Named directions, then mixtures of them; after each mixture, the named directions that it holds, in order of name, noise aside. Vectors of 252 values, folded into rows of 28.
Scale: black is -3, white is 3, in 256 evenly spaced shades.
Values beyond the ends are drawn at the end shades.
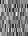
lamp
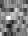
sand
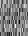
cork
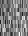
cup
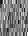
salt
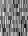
cup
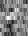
sand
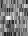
cork, sand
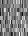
cup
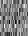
cork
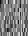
cork, cup, salt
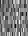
cork, cup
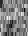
salt, sand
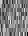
cup, salt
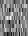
cork, lamp, sand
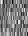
cork, salt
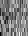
cup, lamp, sand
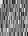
salt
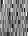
cork, salt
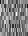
lamp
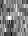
cork, cup, sand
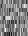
cork, sand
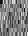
salt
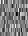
cork, cup, lamp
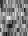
salt, sand
